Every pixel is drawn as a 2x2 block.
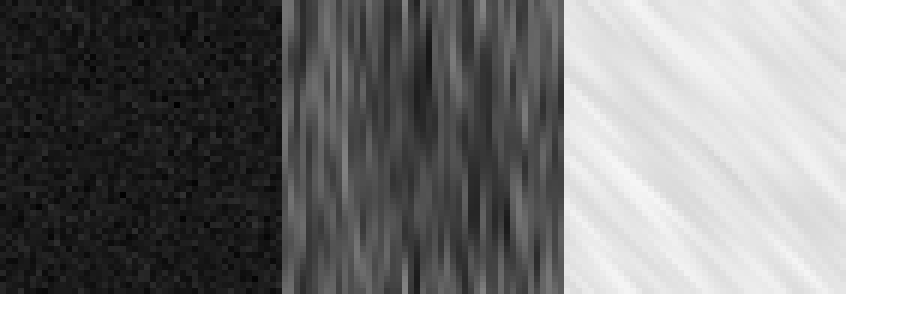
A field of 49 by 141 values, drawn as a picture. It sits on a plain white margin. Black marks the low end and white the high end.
It is made of 1 by 3 panels. Panel 1,1: very low, fine-grained, faint in contrast. Panel 1,2: low, streaked downward. Panel 1,3: very high, slanting down to the right, faint in contrast.
